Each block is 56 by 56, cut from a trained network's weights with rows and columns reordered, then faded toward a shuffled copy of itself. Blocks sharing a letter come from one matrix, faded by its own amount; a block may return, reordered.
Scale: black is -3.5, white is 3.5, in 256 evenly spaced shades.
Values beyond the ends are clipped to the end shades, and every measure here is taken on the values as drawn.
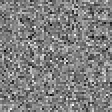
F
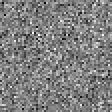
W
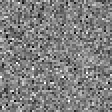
W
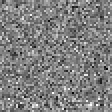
W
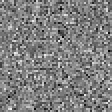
F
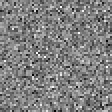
W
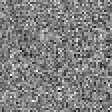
F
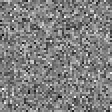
F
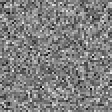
F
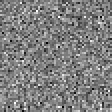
W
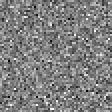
W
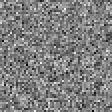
F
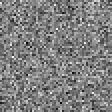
F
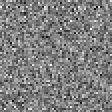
W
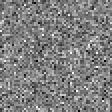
W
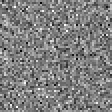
W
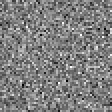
W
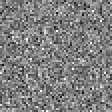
W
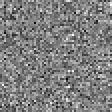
F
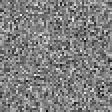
F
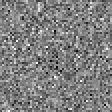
W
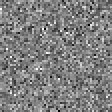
W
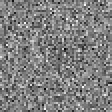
F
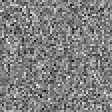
F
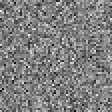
F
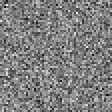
F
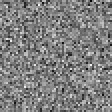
F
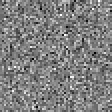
W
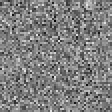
F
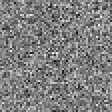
F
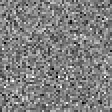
W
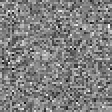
F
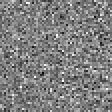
W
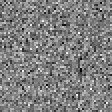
W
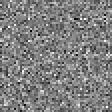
W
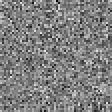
F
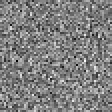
F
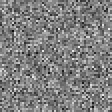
F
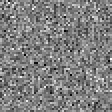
W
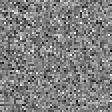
W
